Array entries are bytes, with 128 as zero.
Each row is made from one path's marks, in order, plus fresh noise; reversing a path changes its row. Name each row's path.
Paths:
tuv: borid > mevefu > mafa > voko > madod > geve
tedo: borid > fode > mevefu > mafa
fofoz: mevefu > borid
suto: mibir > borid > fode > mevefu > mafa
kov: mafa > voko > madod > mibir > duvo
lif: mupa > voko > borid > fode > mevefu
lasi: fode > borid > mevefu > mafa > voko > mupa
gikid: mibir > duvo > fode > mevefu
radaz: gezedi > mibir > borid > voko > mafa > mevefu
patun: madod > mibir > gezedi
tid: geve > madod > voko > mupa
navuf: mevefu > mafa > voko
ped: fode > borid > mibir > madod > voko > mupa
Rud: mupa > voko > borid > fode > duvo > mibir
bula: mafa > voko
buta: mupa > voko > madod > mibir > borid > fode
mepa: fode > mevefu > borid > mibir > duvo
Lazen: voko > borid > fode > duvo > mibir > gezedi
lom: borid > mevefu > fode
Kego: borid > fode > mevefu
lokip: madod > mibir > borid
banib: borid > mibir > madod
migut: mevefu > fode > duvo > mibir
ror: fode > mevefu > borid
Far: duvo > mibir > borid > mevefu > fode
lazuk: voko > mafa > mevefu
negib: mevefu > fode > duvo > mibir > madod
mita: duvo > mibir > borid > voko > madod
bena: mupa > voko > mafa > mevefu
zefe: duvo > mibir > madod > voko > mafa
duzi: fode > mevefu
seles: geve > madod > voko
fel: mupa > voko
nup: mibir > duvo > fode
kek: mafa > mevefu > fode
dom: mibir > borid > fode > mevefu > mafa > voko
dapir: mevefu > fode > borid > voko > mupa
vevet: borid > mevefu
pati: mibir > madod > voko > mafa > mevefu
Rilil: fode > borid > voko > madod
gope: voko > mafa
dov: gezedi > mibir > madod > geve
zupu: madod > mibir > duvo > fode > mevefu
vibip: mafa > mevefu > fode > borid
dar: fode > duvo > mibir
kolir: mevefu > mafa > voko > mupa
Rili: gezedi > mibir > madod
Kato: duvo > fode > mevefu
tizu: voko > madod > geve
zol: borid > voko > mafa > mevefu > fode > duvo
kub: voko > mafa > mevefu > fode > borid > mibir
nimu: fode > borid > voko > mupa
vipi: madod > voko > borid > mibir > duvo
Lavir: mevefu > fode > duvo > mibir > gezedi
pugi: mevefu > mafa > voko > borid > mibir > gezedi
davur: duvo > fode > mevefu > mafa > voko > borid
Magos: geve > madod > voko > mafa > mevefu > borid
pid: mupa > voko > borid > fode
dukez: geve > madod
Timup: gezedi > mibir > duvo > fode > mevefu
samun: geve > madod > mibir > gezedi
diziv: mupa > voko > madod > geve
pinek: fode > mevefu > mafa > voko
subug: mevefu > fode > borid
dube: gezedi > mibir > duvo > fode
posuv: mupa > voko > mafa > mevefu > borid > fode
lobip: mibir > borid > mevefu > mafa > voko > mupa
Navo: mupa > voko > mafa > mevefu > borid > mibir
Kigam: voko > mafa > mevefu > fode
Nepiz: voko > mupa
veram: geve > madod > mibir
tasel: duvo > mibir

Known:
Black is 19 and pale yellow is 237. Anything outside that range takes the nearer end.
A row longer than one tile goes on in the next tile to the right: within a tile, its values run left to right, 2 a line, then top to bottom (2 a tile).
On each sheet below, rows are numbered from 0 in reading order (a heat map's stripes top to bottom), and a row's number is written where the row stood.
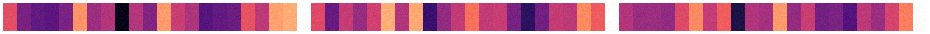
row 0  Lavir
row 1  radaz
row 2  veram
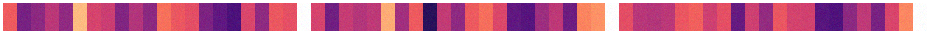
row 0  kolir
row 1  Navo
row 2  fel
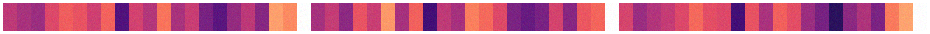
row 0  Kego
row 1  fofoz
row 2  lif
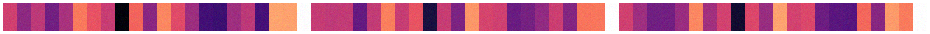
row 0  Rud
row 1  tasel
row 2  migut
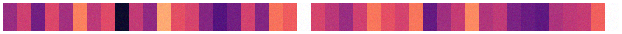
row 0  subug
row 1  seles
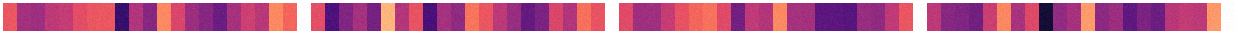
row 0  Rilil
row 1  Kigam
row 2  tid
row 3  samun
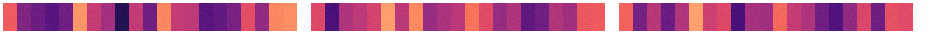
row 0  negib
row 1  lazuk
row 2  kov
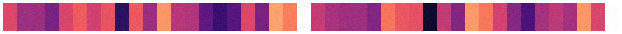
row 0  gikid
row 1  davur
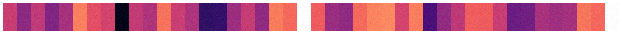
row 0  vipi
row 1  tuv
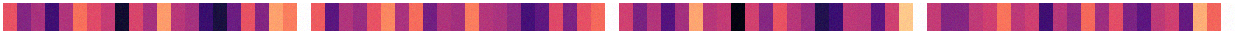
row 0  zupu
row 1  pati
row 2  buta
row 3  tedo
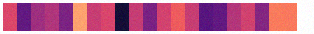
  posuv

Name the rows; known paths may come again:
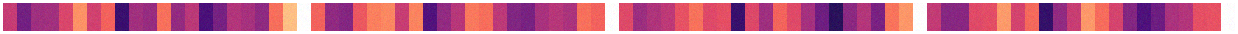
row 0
banib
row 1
tuv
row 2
lif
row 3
Magos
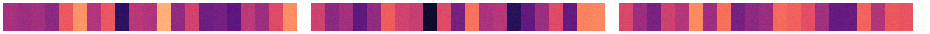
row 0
veram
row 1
nup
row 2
navuf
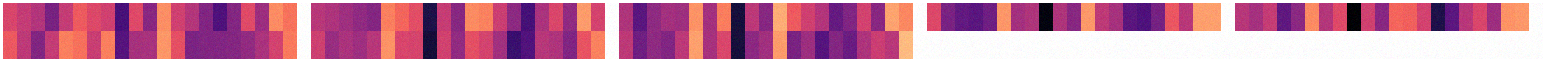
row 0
Kato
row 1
davur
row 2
kub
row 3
Lavir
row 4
Far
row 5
tizu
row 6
pid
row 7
samun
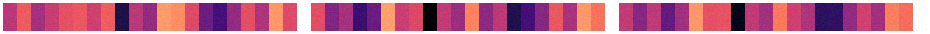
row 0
ror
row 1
dube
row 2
vipi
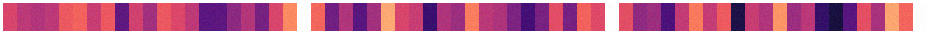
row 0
fel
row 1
kov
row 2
Timup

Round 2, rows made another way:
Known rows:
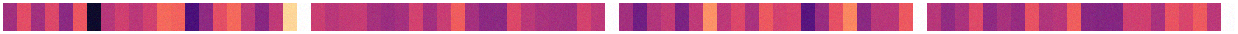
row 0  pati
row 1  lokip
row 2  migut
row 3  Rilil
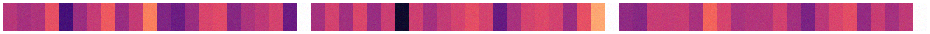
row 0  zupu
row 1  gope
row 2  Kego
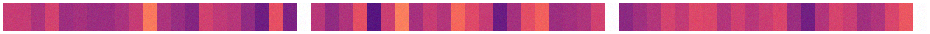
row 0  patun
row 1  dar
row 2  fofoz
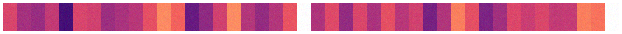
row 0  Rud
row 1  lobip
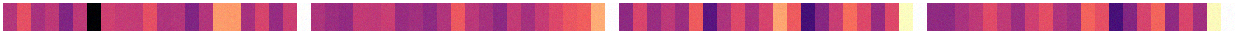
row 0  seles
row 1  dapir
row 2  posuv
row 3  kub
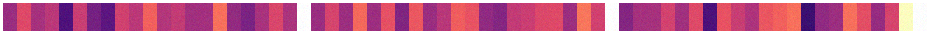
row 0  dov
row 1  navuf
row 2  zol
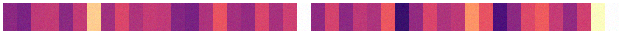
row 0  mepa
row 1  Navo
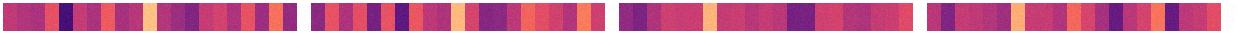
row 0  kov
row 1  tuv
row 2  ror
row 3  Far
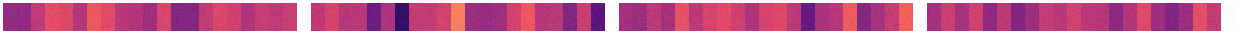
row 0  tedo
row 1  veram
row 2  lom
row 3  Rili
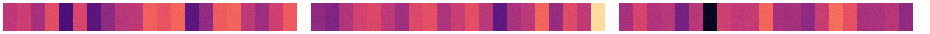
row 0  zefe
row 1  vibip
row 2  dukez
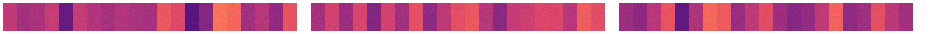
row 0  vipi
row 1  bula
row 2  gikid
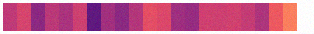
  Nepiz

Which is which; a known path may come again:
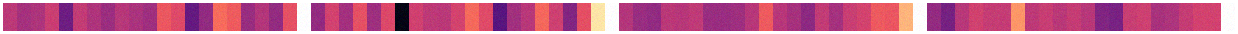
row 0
vipi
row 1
lazuk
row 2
dapir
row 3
ror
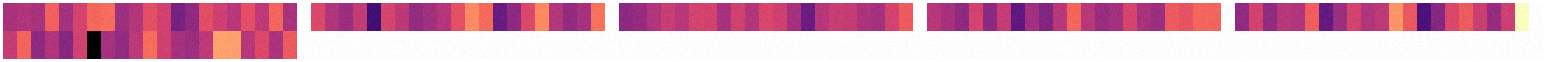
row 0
pinek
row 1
Rud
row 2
fofoz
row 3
nimu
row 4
Navo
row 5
tid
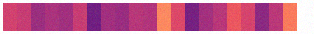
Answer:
pid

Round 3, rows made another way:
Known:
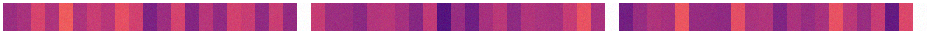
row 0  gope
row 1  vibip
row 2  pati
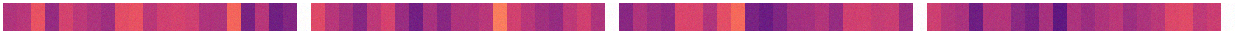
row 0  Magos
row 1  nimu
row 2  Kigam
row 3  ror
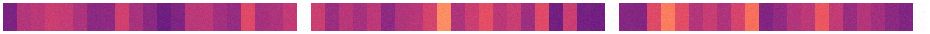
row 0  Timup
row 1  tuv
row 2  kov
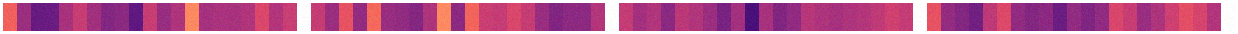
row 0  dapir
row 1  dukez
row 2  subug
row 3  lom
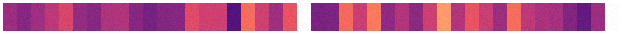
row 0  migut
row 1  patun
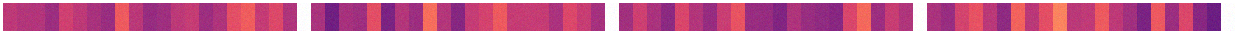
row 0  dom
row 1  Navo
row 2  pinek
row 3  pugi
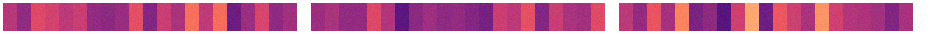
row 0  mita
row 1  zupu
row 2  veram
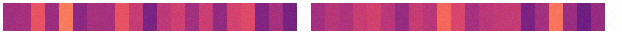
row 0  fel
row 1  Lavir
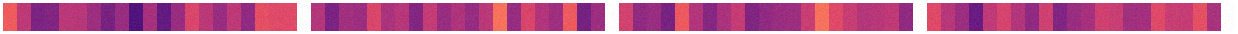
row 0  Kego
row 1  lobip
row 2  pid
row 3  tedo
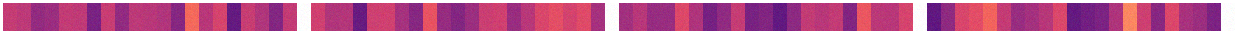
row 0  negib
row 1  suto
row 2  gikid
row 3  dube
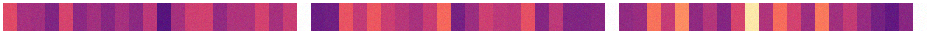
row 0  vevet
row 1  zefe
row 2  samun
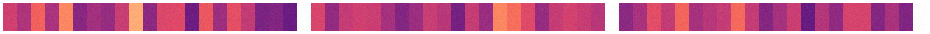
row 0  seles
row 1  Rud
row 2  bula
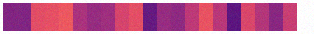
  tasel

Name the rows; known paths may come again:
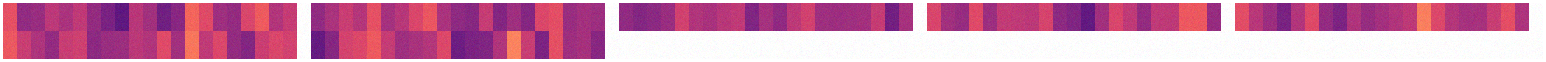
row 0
mepa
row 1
navuf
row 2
kolir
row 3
zol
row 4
nimu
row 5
Rilil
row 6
dube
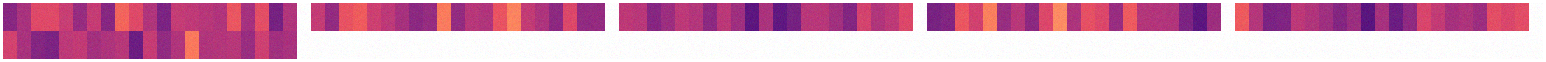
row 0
radaz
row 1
vipi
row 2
Kato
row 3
patun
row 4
Kego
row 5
lasi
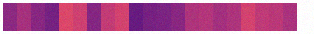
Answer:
kek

